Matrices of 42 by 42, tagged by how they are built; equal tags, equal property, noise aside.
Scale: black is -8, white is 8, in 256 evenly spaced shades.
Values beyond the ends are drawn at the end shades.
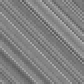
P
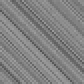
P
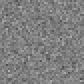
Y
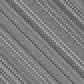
P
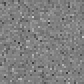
Y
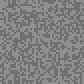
Y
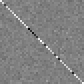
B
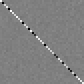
B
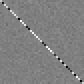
B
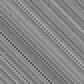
P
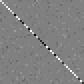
B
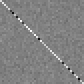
B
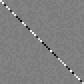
B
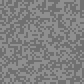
Y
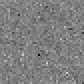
Y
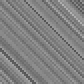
P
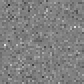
Y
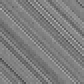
P
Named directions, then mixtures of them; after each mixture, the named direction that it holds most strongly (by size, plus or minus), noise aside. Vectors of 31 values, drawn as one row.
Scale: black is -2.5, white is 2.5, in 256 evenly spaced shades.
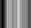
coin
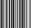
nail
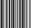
nail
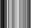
coin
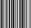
nail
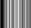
coin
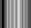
coin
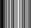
coin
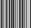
nail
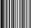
nail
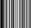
nail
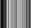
coin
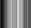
coin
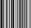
nail
